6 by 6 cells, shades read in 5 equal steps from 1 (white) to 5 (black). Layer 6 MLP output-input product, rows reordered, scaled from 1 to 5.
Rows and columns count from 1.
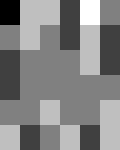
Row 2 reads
3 2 3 4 2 4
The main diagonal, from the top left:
5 2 3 3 3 2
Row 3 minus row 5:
1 0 1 0 -1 2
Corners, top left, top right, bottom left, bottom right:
5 3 2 2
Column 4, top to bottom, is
4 4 3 3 3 2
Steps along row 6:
up down down up down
